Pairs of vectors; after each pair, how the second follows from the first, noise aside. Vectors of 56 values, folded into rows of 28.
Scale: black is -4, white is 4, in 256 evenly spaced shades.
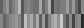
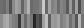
shuffled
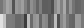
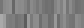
shrunk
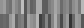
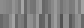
shrunk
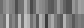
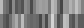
shuffled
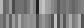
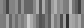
shuffled
